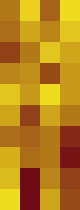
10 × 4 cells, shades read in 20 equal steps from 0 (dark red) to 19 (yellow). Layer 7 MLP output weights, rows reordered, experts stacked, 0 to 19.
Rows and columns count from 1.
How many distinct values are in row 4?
4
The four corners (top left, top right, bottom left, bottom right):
10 19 19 6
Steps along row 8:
down up down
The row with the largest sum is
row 5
